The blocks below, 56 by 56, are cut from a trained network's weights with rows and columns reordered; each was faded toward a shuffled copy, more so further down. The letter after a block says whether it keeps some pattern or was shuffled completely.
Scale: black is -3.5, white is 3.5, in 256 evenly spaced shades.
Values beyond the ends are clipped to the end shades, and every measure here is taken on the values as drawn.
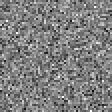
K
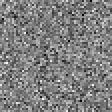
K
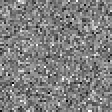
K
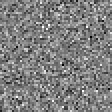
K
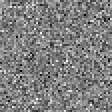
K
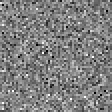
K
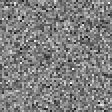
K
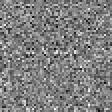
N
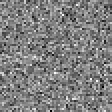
K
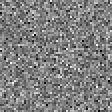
K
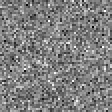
K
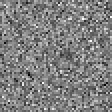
K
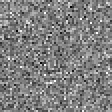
K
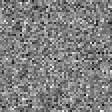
N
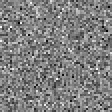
K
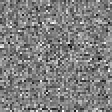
N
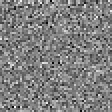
N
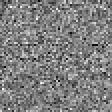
N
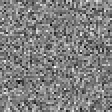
N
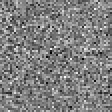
N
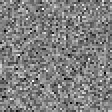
K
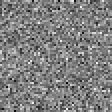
N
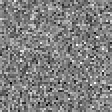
K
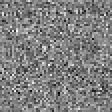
N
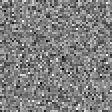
N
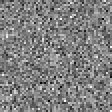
N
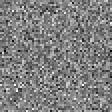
N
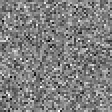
K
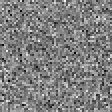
K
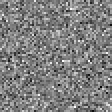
K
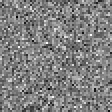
K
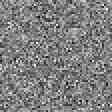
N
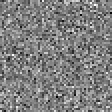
N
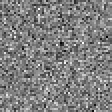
K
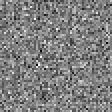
N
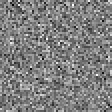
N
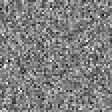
K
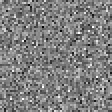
K
